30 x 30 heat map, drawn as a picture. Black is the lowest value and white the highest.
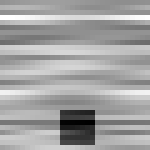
An odd patch, lower than its surroundings, sits in the bottom middle. The bottom middle is the roughest part. Most values sit high, with a long tail of low ones. The bottom middle is the ninth with the lowest average. Streaks run across, left to right.
